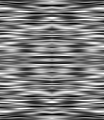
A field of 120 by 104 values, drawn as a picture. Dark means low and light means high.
Grain: streaks across. Mirror symmetry: left to right and top to bottom. Slope: none.
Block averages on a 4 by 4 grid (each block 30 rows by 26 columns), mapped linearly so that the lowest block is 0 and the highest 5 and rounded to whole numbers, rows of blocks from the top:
0 0 0 0 / 5 1 1 5 / 5 1 1 5 / 0 0 0 0
